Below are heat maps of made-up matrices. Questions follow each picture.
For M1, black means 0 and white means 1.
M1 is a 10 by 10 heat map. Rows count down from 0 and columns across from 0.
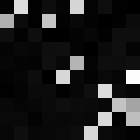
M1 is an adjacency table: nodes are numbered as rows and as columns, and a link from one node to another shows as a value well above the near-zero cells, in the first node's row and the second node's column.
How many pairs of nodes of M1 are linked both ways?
3
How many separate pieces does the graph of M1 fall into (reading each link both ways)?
2
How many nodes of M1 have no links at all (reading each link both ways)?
1
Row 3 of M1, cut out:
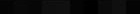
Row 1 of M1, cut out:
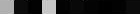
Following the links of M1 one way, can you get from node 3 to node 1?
no
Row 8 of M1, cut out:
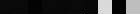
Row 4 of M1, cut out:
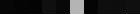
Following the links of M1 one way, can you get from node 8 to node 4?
no
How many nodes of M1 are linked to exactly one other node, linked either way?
2
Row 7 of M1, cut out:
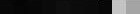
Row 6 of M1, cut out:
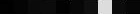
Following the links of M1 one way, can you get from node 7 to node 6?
yes
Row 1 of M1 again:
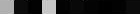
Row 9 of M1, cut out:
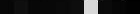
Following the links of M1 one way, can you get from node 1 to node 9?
yes
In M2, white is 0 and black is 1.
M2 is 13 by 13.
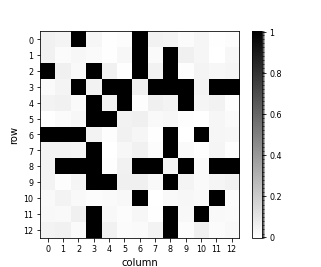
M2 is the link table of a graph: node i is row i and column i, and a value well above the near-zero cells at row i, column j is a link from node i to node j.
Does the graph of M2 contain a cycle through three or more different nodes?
yes
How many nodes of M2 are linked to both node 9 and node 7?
2
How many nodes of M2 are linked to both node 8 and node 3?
5
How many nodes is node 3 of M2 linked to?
8
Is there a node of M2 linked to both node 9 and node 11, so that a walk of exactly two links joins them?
yes
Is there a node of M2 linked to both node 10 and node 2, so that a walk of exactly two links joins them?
yes
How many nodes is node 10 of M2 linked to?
2
